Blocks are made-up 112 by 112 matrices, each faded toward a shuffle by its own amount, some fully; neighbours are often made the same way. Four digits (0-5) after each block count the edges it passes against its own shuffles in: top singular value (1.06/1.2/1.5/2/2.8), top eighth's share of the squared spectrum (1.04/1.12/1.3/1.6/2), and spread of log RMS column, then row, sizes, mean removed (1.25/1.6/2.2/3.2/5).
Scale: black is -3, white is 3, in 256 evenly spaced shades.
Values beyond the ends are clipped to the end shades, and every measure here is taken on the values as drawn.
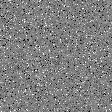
0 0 0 0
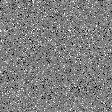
1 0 0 0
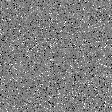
1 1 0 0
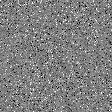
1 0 0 0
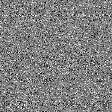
1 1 0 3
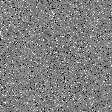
0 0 0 0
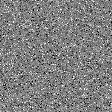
1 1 0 1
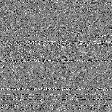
3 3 0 4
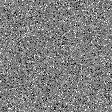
0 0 0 0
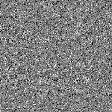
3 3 1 1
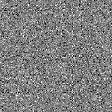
4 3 2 2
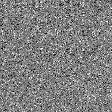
3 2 1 0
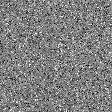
1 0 0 0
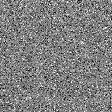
3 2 0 1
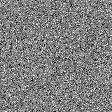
0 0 0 0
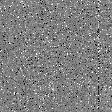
3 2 1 0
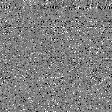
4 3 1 2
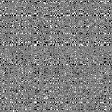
5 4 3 4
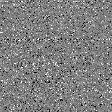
3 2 1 2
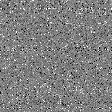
3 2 1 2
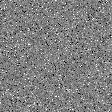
0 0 0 0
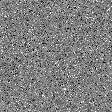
0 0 0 0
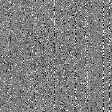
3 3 4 0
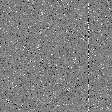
3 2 1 0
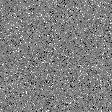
0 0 0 0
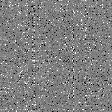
4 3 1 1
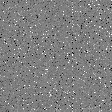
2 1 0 0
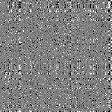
5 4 3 3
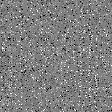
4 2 1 1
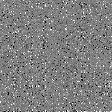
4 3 2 1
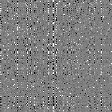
5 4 3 2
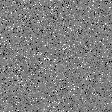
2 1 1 0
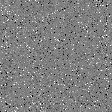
2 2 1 0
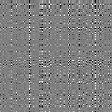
5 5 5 4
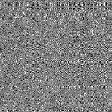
5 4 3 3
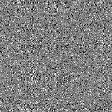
4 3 2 2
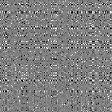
5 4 3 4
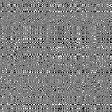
5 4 3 4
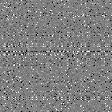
5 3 2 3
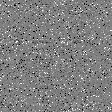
3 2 0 1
